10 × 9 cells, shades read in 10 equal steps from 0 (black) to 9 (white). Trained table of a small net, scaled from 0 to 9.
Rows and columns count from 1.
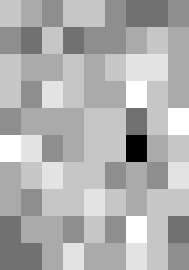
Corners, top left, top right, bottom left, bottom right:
7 5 4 5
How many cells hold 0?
1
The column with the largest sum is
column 5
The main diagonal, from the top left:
7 4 6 7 7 7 6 7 4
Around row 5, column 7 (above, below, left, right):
9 0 7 7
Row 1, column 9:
5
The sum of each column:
60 57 64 64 66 60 60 65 63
